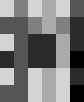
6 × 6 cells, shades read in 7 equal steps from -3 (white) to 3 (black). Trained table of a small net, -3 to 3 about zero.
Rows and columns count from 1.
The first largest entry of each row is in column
6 6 3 6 6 6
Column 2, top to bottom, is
0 1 1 1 1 1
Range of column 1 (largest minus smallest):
4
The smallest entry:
-2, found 9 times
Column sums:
-2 5 -2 0 -8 13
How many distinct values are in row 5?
4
